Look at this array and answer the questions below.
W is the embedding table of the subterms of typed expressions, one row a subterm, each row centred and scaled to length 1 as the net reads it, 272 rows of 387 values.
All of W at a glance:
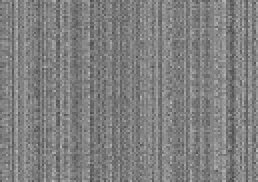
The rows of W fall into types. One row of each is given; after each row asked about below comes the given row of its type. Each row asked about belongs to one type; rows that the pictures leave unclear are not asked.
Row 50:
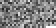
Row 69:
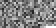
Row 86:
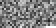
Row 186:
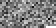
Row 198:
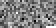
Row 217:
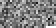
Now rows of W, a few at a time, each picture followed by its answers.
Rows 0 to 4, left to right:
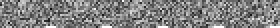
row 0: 86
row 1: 186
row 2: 186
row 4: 69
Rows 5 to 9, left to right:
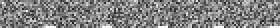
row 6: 50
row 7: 217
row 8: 50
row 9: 86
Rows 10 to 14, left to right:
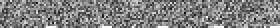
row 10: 217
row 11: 198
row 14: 50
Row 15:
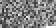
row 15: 217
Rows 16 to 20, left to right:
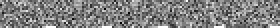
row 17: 86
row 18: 86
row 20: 186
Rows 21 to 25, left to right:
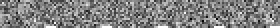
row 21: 186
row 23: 69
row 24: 198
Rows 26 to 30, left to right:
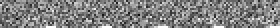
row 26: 217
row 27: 86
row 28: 86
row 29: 69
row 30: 69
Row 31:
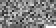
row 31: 186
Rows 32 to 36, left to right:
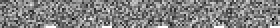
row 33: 217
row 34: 86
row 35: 50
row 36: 217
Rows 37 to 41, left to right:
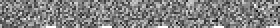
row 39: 86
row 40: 86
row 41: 86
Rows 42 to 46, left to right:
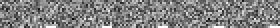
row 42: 50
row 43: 217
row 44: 50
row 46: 69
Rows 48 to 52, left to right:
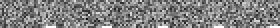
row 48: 69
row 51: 50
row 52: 86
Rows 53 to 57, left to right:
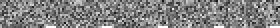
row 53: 186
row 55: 217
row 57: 69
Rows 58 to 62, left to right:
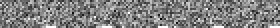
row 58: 69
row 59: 69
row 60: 217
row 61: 69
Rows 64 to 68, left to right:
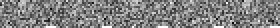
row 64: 86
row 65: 217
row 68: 86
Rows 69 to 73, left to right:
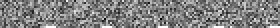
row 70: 186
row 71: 217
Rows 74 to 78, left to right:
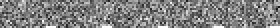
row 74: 86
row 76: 217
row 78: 69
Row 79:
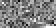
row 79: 69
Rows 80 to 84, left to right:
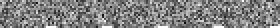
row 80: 217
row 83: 186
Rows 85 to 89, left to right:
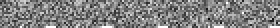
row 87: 217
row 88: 50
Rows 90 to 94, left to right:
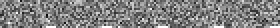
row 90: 198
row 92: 69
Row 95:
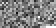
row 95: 69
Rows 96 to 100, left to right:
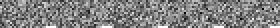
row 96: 86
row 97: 69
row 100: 186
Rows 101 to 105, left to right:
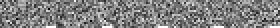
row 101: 86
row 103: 198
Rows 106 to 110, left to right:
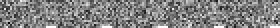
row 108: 69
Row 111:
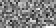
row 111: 86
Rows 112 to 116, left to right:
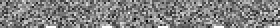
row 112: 186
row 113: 50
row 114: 198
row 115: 186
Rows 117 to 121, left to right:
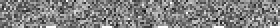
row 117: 50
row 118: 186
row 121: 217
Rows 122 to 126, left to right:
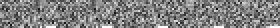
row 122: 50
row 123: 50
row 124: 198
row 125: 86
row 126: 86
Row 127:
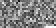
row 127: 69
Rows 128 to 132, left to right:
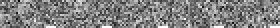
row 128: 186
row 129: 186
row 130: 50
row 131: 69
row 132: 50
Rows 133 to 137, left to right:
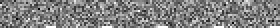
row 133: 186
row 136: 198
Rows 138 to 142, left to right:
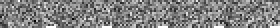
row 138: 198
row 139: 217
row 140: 50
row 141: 50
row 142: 50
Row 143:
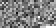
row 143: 69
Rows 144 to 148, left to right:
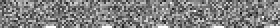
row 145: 50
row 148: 69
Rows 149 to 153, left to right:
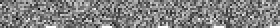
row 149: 186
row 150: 186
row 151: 217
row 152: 69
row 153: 217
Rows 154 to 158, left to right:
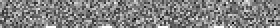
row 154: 217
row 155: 86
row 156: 198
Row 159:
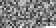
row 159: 86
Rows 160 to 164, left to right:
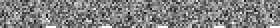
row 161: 86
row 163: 50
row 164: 198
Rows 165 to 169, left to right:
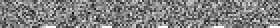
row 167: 50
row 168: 86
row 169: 186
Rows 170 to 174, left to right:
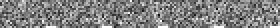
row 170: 86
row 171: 69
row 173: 69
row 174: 217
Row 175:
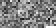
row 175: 186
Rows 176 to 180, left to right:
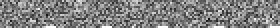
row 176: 86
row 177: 186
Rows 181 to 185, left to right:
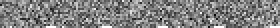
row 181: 86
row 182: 69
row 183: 186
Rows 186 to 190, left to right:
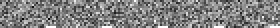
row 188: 217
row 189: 50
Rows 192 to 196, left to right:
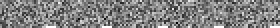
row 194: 50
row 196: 50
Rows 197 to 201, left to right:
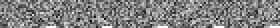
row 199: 69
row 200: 186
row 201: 69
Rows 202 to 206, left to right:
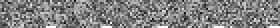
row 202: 50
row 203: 186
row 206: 69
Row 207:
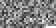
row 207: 69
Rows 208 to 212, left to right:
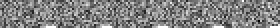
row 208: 69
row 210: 69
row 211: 69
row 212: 198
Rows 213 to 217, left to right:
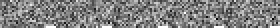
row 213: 186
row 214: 50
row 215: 50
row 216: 217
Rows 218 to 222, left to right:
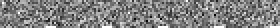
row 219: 50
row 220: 198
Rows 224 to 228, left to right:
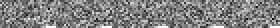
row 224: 69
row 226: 86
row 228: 186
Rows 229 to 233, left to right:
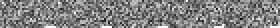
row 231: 86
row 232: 217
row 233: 217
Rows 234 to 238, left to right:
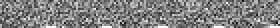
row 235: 69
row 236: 86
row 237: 186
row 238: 69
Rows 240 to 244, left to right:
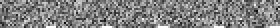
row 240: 50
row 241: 86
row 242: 69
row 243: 217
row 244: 69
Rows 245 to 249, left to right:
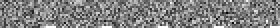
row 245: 69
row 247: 198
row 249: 217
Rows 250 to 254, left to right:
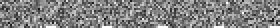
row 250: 50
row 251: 217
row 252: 69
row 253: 217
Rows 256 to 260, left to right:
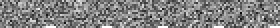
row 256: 86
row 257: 186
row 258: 198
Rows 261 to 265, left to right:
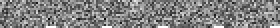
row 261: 217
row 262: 198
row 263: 186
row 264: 186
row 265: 50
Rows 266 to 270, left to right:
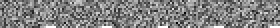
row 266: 69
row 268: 217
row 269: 86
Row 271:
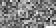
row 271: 186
